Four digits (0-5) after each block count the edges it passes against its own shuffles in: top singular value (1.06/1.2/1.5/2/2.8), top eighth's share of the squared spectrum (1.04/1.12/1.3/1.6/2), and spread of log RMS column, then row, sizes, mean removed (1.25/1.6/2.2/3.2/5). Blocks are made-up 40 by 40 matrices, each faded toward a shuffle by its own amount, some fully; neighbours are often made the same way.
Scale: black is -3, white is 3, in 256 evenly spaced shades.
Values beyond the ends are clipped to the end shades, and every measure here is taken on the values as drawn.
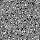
0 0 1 0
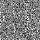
1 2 2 0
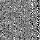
2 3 3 0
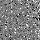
1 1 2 0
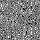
1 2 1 0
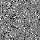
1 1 1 0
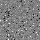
1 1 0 0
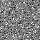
0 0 0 0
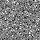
0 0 0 0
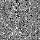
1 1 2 0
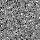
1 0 1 0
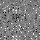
3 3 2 1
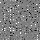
3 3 1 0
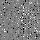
3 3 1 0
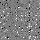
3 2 1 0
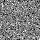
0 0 0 0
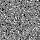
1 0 0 0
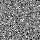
0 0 0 0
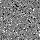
0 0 0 0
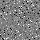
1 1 0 0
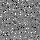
0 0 0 0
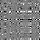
4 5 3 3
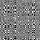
4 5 3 3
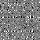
3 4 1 2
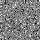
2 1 0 0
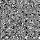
3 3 1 1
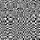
4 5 3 3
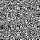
3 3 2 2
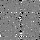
2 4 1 1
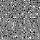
3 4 2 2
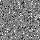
2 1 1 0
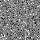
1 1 0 0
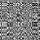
4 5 3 3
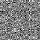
3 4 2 2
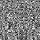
3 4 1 2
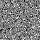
2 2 0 0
